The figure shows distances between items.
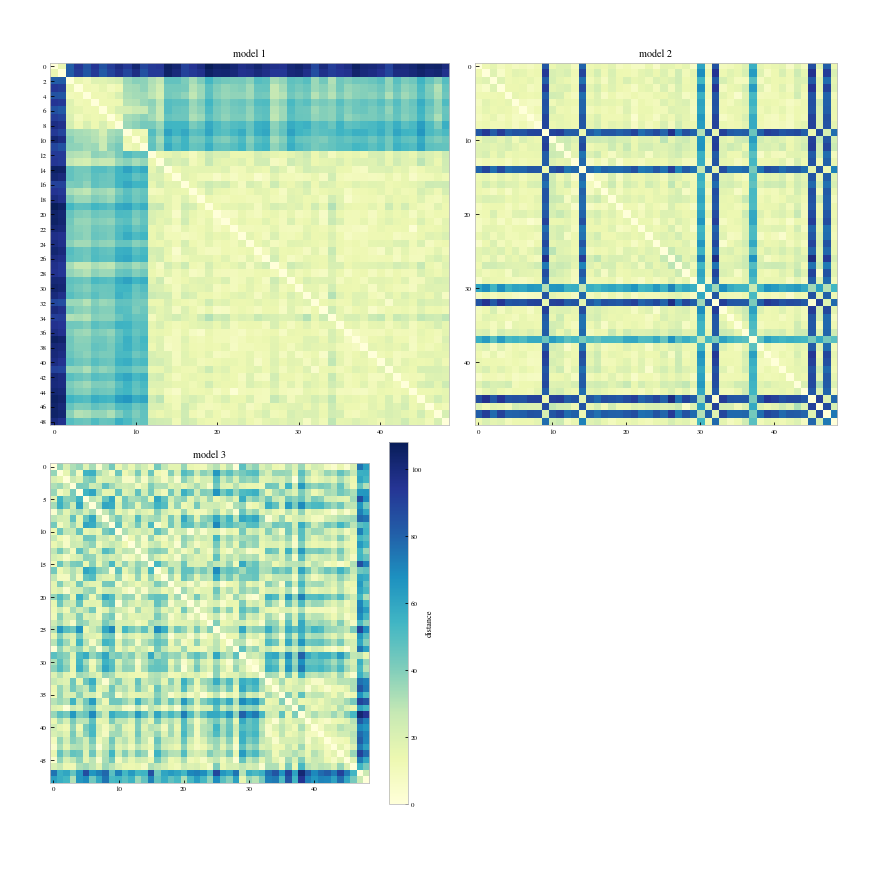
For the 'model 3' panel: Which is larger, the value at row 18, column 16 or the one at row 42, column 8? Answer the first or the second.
the first
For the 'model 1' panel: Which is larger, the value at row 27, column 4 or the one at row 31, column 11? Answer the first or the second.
the second
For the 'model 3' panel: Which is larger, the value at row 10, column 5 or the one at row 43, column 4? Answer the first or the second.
the second
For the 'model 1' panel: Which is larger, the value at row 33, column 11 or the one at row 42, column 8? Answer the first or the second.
the second
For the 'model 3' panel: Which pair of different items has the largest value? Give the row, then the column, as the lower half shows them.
47, 38
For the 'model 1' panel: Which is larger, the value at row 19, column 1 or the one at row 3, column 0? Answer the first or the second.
the first
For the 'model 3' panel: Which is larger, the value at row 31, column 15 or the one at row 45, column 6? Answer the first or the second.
the first
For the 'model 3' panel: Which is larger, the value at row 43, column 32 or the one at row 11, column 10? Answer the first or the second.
the second
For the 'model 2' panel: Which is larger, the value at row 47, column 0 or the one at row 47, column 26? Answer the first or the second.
the second
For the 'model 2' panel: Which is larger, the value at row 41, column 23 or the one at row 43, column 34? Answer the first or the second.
the second
